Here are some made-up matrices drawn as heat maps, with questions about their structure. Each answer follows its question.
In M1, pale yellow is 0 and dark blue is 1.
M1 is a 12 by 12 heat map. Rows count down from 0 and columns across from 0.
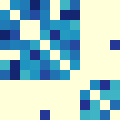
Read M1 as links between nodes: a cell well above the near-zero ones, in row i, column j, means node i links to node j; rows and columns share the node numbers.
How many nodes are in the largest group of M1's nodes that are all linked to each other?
6
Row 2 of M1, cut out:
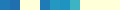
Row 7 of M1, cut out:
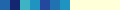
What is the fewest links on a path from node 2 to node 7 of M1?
1
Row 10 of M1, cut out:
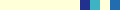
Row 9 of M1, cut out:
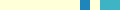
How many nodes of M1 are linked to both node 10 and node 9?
2
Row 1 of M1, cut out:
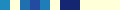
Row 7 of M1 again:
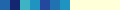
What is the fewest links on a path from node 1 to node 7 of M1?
1
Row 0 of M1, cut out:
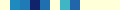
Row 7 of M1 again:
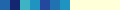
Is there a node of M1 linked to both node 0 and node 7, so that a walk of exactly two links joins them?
yes
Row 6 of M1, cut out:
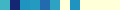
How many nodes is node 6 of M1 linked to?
7
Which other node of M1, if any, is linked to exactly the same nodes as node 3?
node 2
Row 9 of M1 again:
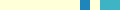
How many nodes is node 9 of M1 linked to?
3
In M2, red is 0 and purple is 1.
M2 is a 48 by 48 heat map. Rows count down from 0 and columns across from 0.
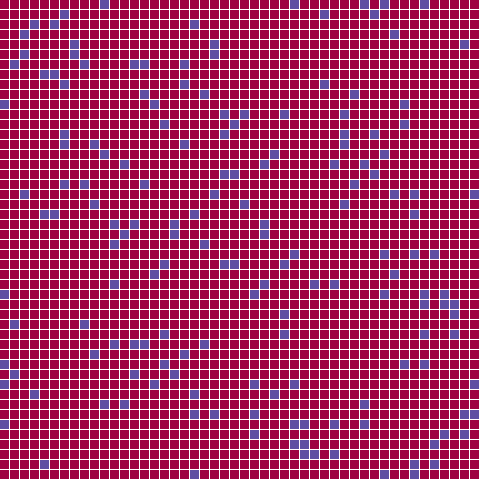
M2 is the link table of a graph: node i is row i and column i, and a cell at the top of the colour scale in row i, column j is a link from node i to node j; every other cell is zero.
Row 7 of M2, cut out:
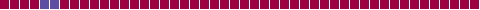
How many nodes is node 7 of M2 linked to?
2
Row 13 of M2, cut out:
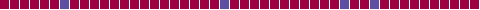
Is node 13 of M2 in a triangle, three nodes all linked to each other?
no
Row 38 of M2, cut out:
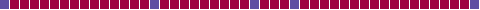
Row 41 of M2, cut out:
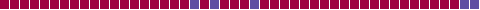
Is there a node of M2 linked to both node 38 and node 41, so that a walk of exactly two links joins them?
yes
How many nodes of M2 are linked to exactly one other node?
0
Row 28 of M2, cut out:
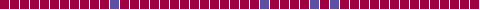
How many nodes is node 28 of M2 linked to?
4
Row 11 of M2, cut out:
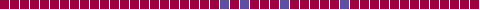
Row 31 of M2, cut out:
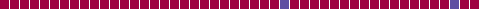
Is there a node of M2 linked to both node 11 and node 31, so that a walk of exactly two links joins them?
yes
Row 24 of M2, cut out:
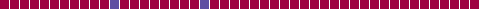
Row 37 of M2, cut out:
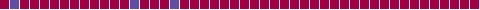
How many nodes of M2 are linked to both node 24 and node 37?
0
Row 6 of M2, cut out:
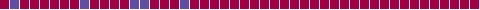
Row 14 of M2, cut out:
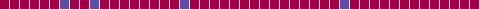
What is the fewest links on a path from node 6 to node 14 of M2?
1
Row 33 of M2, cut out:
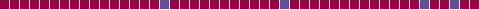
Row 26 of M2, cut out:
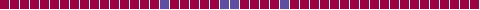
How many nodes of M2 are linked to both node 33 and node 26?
2
